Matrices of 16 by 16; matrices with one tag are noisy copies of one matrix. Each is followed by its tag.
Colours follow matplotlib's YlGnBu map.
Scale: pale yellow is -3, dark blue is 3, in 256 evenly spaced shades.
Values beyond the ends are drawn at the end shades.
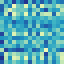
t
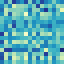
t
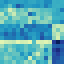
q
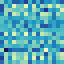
t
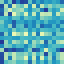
t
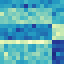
q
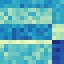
q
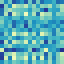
t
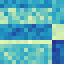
q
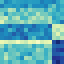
q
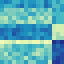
q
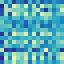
t
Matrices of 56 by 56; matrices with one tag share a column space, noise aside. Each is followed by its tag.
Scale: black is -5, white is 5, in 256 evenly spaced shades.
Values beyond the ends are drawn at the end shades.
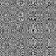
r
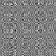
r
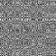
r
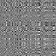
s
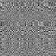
s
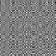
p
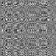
r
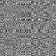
r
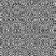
r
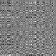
p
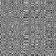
p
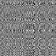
r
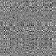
s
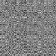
p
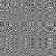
s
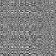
p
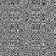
r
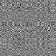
s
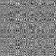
r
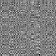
p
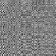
p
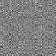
p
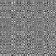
p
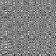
p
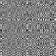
r
